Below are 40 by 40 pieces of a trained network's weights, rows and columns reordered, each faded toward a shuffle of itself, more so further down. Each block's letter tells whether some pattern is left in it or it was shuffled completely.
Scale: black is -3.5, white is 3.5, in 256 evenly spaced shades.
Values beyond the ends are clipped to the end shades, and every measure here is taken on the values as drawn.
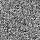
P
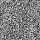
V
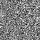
P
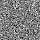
V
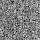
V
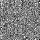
V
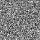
V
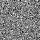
P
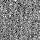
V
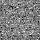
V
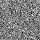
V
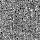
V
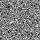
P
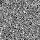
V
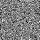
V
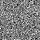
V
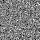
P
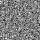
P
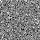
P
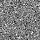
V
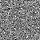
P
